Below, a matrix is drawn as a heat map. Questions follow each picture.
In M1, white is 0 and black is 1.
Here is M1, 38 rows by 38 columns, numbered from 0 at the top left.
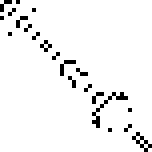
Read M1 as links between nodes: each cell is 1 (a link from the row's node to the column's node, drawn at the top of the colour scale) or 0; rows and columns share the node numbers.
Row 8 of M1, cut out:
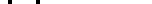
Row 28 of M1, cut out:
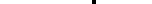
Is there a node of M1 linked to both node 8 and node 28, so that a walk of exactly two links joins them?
no
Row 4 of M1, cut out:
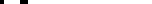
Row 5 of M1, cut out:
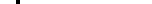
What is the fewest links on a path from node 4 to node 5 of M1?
1
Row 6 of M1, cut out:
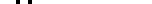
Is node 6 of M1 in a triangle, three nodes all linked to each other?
no
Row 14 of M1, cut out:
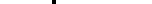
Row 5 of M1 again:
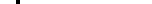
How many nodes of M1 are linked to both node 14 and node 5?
0
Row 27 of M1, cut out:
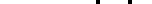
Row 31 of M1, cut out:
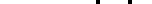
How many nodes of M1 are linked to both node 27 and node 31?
2
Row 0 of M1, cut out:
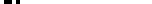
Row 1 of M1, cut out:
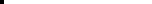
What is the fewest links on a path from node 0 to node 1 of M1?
1
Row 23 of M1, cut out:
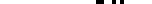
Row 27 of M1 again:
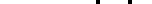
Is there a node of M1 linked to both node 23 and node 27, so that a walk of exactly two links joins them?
yes
